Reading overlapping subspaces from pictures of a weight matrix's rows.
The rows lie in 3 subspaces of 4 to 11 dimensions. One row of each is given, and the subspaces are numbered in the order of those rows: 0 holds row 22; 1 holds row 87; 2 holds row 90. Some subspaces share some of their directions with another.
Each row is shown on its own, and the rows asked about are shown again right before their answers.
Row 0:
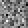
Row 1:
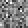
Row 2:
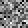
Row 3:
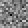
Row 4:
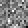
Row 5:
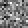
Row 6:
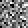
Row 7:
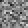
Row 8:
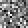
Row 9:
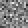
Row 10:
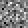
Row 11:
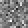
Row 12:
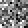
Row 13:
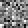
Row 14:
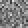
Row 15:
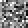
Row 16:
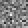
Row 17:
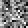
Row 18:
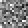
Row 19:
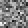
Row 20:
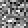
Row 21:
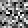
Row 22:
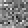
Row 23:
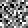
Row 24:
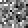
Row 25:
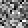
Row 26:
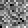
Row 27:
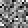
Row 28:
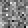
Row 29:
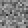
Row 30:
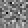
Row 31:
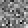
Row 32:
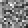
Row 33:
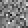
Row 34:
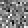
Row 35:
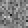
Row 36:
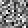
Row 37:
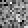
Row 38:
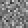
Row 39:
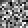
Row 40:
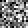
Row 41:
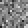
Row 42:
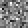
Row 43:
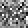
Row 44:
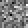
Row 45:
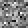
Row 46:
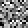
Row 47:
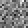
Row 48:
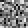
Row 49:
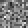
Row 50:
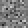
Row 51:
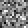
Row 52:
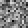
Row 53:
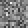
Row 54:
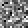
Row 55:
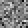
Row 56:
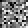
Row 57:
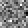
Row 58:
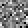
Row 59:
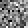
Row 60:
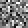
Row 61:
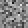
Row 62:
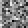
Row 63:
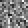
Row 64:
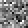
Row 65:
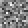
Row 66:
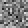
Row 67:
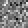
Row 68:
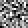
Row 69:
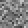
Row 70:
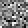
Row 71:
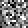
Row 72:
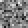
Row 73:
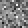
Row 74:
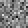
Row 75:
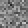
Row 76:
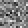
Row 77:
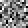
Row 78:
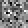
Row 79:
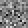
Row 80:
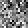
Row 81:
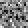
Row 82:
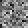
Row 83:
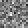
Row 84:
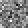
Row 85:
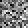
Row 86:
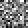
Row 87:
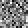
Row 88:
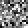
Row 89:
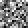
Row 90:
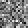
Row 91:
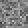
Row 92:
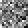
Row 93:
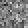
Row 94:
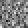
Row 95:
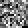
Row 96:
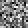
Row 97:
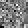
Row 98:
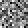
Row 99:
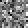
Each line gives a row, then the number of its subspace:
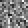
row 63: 1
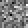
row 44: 0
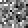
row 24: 0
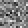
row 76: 1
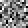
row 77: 2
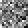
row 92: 0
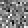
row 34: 2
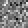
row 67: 2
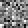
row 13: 2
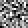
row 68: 0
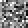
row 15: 0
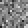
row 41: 0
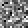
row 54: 2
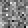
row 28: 2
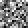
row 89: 1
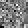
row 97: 2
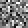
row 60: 2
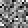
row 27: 2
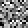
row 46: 2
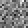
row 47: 2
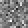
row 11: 1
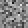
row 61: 0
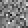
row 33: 1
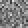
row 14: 1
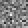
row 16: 0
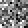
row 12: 0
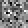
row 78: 1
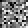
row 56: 0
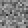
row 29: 1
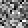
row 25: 2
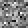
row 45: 1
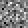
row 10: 1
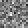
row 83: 0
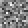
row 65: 0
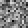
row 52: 1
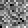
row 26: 2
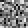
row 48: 2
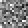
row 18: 0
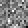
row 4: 1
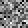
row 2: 2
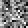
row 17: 2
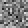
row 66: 0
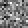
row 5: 0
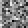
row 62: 2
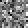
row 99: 0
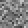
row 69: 2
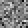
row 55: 2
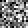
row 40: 0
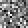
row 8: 1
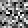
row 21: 1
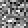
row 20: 2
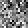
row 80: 1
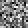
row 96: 0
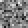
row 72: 1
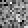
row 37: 0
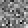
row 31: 1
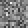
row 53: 2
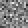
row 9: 0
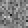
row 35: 0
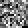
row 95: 1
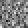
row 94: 2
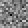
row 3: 0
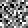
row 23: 2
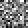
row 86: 2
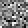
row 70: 2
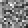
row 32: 0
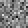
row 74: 2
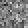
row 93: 0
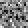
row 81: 1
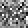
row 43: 2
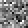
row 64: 0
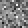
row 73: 1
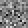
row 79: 1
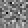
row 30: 0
